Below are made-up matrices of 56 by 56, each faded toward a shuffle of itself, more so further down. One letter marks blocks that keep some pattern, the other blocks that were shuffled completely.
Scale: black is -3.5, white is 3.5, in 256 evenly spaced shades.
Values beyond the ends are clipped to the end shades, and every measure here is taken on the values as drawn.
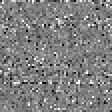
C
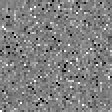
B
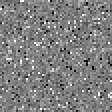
B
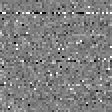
C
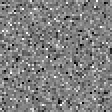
B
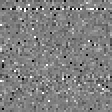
C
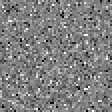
B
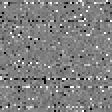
C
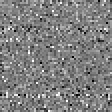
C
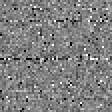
C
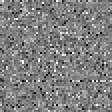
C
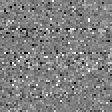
C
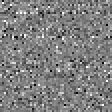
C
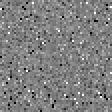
B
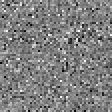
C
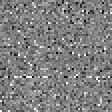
C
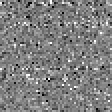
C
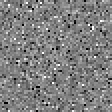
B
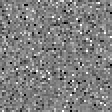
B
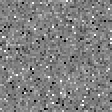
B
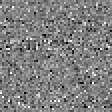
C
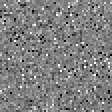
B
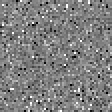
B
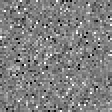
B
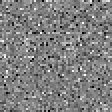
C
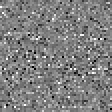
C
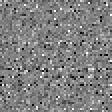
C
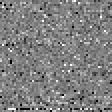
C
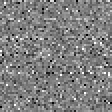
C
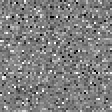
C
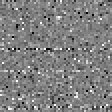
C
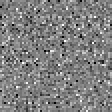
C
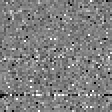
C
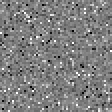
B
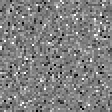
B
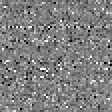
C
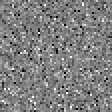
B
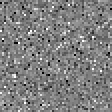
B
